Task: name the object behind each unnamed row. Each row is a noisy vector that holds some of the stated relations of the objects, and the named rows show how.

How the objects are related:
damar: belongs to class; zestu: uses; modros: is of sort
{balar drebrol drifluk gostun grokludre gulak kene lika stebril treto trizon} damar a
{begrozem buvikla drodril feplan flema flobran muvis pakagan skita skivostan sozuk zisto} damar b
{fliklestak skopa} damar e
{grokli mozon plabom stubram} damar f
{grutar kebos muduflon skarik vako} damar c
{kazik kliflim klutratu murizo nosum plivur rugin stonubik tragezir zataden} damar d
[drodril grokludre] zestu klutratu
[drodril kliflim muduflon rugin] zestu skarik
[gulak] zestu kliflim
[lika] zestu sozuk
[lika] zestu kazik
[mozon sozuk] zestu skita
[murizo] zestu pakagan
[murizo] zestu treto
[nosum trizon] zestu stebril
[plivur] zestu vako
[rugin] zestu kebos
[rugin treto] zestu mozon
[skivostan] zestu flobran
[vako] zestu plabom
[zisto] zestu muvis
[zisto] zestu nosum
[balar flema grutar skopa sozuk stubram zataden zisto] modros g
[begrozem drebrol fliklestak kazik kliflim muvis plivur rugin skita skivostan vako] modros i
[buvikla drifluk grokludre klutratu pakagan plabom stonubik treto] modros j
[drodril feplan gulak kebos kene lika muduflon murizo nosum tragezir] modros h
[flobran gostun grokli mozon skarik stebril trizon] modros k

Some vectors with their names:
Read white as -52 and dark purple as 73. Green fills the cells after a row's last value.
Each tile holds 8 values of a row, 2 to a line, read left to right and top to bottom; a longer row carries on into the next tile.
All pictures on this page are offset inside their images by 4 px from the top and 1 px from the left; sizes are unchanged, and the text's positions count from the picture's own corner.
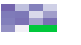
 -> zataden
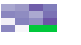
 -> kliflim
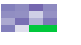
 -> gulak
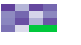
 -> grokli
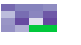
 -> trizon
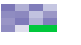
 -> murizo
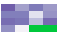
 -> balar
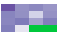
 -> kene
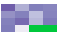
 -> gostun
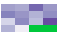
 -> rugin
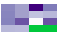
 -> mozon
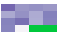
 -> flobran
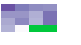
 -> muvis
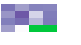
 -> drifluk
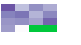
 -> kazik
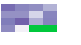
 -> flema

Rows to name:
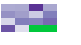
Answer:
muduflon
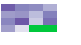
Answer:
zisto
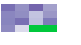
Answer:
lika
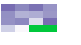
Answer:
skita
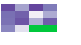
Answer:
stubram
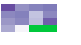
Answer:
drebrol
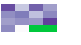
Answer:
vako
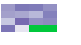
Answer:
drodril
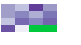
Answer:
skarik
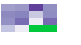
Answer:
treto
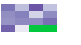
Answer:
kebos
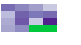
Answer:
nosum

